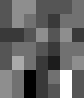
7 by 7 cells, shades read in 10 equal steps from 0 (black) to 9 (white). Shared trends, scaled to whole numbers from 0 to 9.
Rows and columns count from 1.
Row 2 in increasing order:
2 3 3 4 4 4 5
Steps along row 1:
up same down same same up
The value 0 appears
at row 6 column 3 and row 7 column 3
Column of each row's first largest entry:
2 2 4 2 2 6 6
